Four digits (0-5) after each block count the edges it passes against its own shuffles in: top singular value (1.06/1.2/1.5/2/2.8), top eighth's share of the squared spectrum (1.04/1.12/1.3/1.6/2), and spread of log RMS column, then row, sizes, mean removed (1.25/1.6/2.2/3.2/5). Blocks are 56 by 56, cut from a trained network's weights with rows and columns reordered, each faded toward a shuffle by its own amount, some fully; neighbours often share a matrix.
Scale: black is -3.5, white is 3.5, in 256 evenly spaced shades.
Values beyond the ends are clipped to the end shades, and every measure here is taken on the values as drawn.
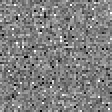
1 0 0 0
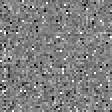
1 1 1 0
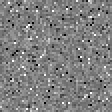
0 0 0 0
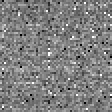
2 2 0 0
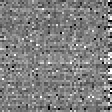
3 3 2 0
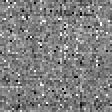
2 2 1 0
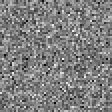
0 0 0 0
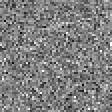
1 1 0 0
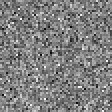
0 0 0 0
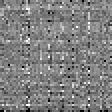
3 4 3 1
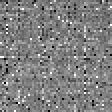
2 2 2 0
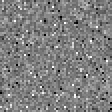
0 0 0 0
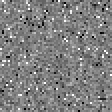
0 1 0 0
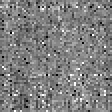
2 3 0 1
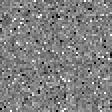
0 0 0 0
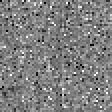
0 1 0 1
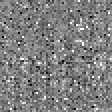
2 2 0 1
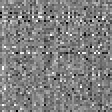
3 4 0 3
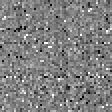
2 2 0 1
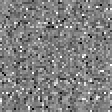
2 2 0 2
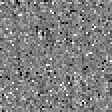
1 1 0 1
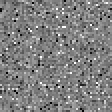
0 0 0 0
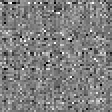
3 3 1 2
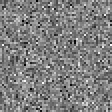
0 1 0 0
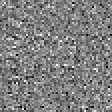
3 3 1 2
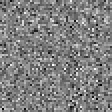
2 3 1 1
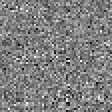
3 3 1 1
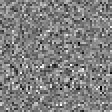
3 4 2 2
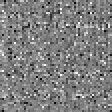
2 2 0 2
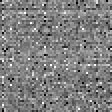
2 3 2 0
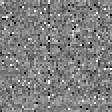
2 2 1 0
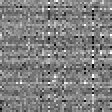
4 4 3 1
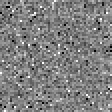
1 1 0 0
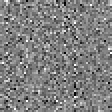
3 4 2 0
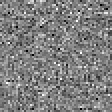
2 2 0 1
